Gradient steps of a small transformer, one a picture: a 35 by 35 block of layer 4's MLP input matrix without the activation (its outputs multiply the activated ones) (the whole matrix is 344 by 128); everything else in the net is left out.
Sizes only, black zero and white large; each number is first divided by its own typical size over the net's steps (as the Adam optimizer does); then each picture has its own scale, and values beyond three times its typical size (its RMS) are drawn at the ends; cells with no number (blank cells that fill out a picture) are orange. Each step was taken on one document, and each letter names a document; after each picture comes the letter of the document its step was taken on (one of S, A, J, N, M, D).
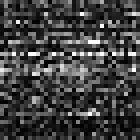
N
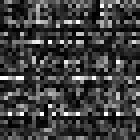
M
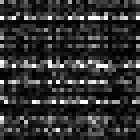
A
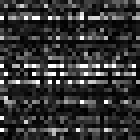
A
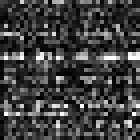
M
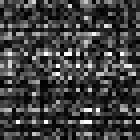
N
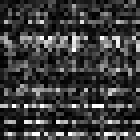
M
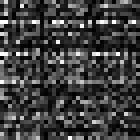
N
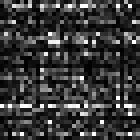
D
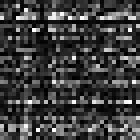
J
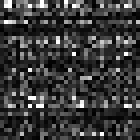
D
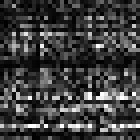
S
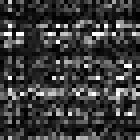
M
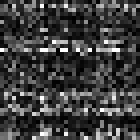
S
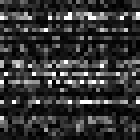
A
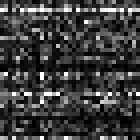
S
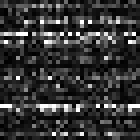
D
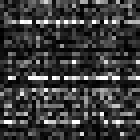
M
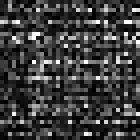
M
